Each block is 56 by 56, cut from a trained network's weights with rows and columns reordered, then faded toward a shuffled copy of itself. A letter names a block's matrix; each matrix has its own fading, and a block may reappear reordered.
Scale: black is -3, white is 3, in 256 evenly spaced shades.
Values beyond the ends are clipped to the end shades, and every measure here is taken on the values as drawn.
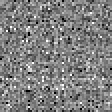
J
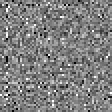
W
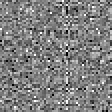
W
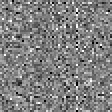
W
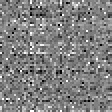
J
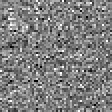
J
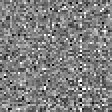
W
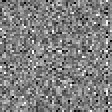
W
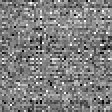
J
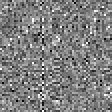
W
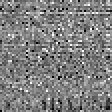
J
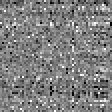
J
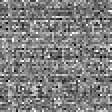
J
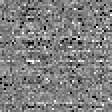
J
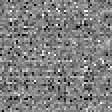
J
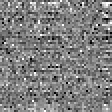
J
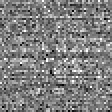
J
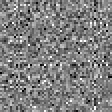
W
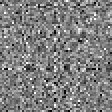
W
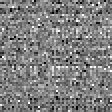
J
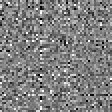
W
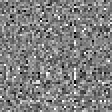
W
